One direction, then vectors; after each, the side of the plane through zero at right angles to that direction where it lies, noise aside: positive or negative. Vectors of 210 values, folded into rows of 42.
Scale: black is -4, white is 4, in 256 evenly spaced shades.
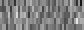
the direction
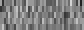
positive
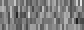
negative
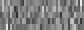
negative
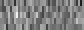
positive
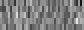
positive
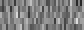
positive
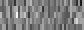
positive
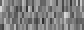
negative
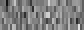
negative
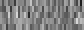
positive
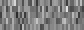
negative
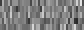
negative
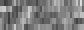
negative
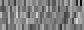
positive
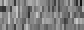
positive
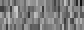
positive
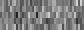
negative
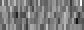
negative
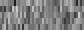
positive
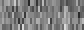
negative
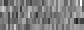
negative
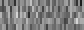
positive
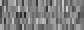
negative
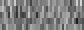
negative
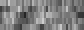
negative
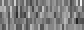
negative
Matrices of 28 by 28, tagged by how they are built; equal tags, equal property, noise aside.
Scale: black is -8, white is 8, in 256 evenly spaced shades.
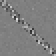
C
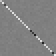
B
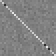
B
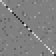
B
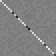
B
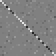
B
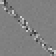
C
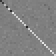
B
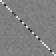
B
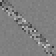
C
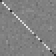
B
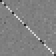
B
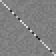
B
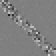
C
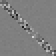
C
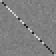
B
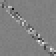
C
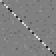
B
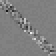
C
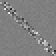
C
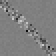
C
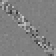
C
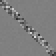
C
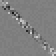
C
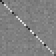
B
